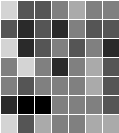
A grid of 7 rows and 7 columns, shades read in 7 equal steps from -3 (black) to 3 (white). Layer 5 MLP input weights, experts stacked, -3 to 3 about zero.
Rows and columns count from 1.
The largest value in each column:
2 2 1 0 1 1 1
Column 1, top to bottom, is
2 -1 2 0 0 -2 2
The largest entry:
2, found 4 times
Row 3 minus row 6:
4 1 2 0 -1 0 -1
